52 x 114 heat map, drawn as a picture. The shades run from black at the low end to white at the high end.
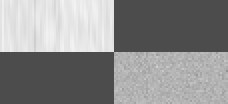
It is made of 2 by 2 panels. Panel 1,1: very high, streaked downward, faint in contrast. Panel 1,2: low, flat. Panel 2,1: low, flat. Panel 2,2: high, fine-grained, faint in contrast.
